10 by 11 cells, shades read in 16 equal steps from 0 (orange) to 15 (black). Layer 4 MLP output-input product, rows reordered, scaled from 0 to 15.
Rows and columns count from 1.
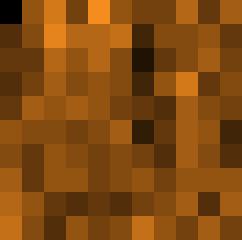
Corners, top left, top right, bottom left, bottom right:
15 5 3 8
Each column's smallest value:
3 5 1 4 0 3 3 6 2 5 5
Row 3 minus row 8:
4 0 -2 0 -4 0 7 1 1 -1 2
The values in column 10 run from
5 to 10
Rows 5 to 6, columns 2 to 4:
5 6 5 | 7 7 8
